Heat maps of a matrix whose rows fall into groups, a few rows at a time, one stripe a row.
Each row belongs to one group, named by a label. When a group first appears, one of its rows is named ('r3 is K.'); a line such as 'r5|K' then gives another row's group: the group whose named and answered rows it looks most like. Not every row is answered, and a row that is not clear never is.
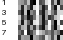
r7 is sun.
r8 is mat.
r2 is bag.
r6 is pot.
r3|pot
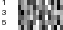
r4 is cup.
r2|mat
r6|bag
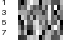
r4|mat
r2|mat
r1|cup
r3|bag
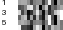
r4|pot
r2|cup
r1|bag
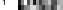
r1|pot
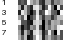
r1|cup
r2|bag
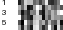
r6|bag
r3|pot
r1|cup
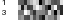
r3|bag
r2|sun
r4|pot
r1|cup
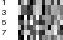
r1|mat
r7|mat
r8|pot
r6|sun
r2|sun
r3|sun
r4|pot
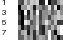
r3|pot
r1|cup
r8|mat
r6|pot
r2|mat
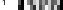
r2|mat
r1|bag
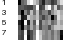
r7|sun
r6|pot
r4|cup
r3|pot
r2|mat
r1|cup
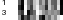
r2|bag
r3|sun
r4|pot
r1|bag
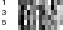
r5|pot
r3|pot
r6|pot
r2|cup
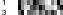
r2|mat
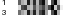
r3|pot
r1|pot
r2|cup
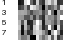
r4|pot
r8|mat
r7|sun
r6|bag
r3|bag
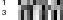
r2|sun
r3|bag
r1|mat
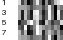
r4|bag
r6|sun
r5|cup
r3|bag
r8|bag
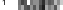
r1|cup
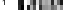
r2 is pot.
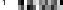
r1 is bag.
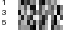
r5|pot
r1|pot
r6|mat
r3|mat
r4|bag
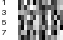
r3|bag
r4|mat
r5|bag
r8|pot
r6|bag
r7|pot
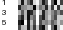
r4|pot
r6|pot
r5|pot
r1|bag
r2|mat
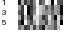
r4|bag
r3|sun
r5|bag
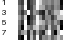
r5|sun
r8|pot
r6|bag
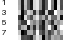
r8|sun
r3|cup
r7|cup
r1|bag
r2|bag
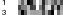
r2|mat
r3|cup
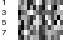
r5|bag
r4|mat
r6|pot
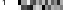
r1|mat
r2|sun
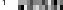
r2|bag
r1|bag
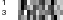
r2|cup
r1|cup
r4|pot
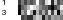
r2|cup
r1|mat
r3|mat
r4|sun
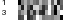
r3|pot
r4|sun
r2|bag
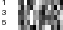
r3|cup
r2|bag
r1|sun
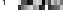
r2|cup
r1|sun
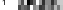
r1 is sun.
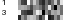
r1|cup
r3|sun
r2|bag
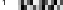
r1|bag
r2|cup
